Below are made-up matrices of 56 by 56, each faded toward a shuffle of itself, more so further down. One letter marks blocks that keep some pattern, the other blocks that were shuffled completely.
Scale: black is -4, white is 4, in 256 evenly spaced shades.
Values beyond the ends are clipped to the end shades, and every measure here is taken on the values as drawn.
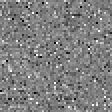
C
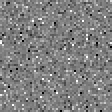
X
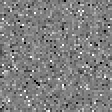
C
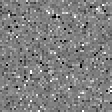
X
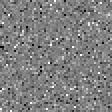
X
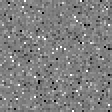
X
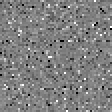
C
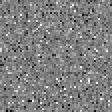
X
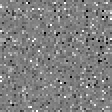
C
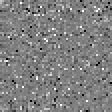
C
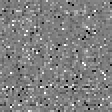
C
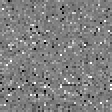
C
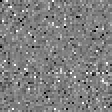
C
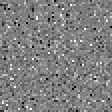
C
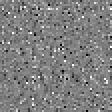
C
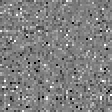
C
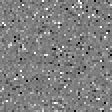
X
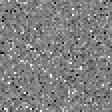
X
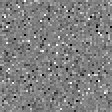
X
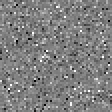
X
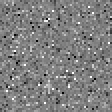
X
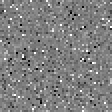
X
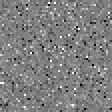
X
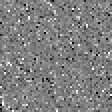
X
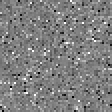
X
